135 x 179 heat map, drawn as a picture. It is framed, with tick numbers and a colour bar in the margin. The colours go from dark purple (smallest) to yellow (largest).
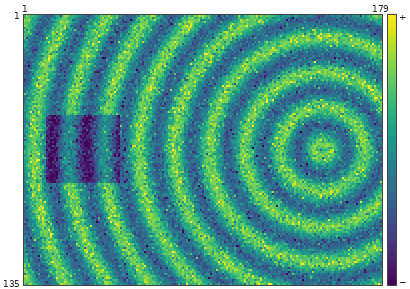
An odd patch, lower than its surroundings, sits in the middle left. No overall slope runs across the table. The middle left is the ninth with the lowest average. Rings spread out from the middle right.
